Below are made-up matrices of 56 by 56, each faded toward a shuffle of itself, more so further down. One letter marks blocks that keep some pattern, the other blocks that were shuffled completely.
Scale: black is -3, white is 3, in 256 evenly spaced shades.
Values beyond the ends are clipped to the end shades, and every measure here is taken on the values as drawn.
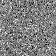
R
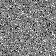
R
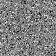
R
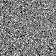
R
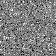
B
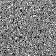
B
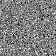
R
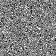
R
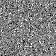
R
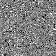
B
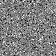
R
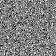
B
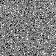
R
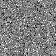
B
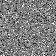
B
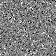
R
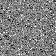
B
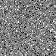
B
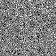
B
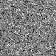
R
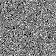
R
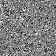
B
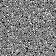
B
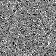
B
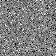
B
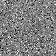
R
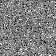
R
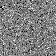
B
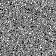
R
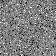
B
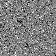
R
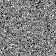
R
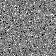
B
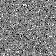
R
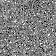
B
